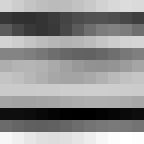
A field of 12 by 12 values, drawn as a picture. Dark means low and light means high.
Streaks run across, left to right. No overall slope runs across the table. Horizontal stripes repeat 3 times down the table.
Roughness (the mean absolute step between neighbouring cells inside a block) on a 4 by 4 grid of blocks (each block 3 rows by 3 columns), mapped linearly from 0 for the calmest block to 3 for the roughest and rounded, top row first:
2 1 2 2 | 1 1 1 1 | 0 0 0 0 | 3 3 3 3
